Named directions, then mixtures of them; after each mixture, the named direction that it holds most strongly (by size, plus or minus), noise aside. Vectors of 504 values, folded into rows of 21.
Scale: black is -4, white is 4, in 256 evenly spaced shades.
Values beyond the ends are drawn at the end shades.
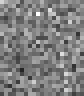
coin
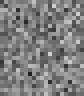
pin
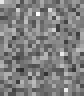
coin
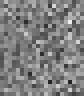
pin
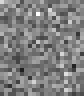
coin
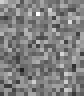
coin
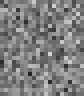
pin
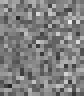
coin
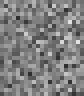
pin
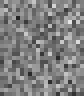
pin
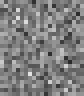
pin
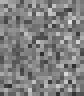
coin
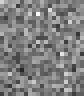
coin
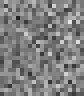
pin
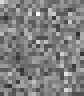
coin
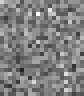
coin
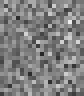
pin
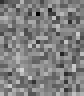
coin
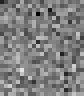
coin
